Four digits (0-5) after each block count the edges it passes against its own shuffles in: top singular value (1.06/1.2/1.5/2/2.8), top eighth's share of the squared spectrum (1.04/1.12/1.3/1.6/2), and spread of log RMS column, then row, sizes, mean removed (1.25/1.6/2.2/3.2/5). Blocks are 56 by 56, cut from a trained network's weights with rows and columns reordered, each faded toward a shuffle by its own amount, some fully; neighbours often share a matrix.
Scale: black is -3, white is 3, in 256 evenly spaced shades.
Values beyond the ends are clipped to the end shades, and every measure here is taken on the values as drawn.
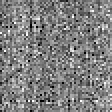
2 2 0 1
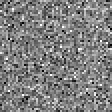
0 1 0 0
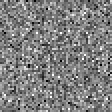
1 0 0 0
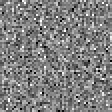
0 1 0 0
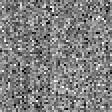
2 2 0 1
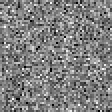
0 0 0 0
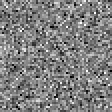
0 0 0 0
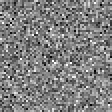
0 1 0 0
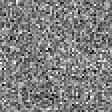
2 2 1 0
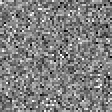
0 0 0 0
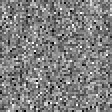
0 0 0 0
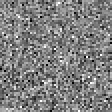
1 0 0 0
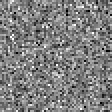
1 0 0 0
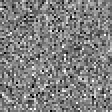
0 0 0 1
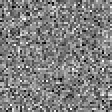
2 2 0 1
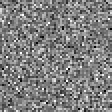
1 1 0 0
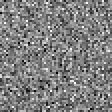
1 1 0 0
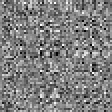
4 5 3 2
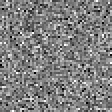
1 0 0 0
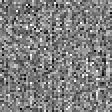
2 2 0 0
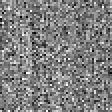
2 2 0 1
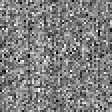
2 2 0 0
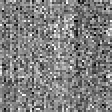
3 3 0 2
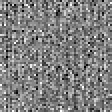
3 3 1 2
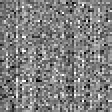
3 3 1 2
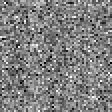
1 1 0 0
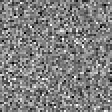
2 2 0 0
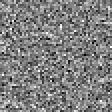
2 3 0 0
